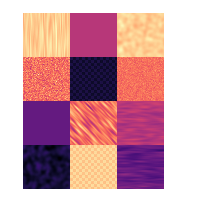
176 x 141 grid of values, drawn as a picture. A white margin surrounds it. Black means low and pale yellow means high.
The table splits into 4 rows of 3 panels. Panel 1,1: very high, streaked downward, faint in contrast. Panel 1,2: middling, flat. Panel 1,3: very high, blotchy, faint in contrast. Panel 2,1: high, fine-grained. Panel 2,2: very low, checkered, faint in contrast. Panel 2,3: high, fine-grained, faint in contrast. Panel 3,1: low, flat. Panel 3,2: high, slanting down to the right. Panel 3,3: middling, streaked across, faint in contrast. Panel 4,1: very low, blotchy, faint in contrast. Panel 4,2: very high, checkered, faint in contrast. Panel 4,3: low, streaked across, faint in contrast.
